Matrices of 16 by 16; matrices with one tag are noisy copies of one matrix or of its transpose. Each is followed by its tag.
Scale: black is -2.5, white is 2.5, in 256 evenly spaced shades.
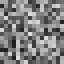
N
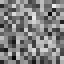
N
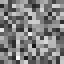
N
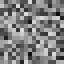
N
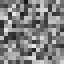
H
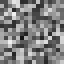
H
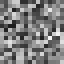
H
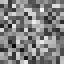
N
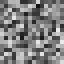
H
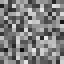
N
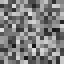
N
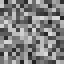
N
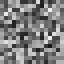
H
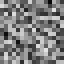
N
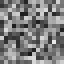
H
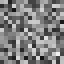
N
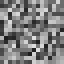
H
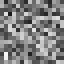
N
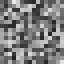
H
